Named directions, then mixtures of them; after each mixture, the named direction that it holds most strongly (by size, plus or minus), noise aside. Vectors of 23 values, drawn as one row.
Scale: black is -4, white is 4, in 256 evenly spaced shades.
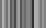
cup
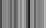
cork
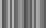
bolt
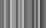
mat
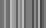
mat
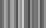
mat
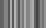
cup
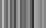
cup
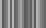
bolt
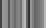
cork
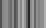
cork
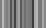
cup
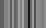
cork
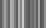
mat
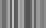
bolt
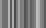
bolt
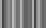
bolt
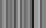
cup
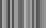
bolt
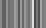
cup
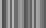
bolt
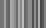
mat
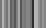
cup
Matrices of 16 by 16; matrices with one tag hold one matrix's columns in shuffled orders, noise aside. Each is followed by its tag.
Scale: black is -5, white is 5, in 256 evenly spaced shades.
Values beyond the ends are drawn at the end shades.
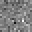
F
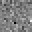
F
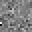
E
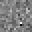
E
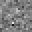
E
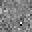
E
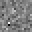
E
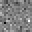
F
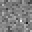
F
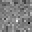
F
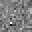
E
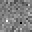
F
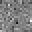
F
